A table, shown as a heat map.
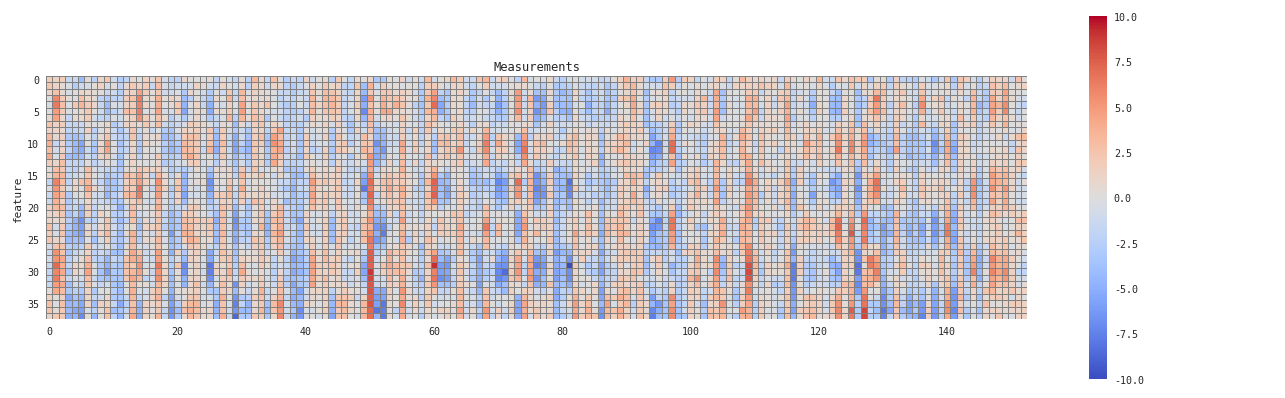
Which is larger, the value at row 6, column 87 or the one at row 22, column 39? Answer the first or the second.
the first
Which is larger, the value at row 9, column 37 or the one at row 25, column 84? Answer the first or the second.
the second
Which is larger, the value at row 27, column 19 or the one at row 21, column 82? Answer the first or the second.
the second
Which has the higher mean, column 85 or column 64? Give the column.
64
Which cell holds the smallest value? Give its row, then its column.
29, 81
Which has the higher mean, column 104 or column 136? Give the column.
104
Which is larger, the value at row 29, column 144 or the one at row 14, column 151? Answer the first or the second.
the first
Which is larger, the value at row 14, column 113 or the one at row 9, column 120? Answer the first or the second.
the second
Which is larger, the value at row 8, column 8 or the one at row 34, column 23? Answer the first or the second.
the second
